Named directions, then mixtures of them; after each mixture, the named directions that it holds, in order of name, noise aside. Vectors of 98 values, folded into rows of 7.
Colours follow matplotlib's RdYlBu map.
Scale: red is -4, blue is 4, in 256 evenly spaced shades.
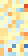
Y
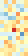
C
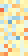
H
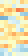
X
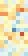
C, X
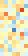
C, Y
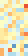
Y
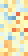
C, H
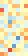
H, Y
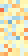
H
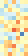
C, Y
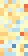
C, Y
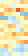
X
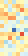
C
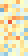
H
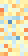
H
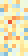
H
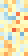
C, H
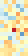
C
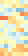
X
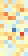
C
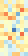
C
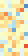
C, Y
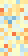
H, X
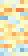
X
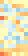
H, X
